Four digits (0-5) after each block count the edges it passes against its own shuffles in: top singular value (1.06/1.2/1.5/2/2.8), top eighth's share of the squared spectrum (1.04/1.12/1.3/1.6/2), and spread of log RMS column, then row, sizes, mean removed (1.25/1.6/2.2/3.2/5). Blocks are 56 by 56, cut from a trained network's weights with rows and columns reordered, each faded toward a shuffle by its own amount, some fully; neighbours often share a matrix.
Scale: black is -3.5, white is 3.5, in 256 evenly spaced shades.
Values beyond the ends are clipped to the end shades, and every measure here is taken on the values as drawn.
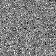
2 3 1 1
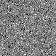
0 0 0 0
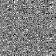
3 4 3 2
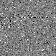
2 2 0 1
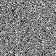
1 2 0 1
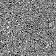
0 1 0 0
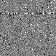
2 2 0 1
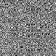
3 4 0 2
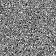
0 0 0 0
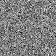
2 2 0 0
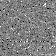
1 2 0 0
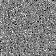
2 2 0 0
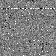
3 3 0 1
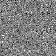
2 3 1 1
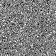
0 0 0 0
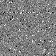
1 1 0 1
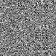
3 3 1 1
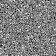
0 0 0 0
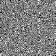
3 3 2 1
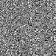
3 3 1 2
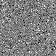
2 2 0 0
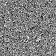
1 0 0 0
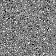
0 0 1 0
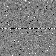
3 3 0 1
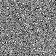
0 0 0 0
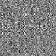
3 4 2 2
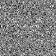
3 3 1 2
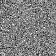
1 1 0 0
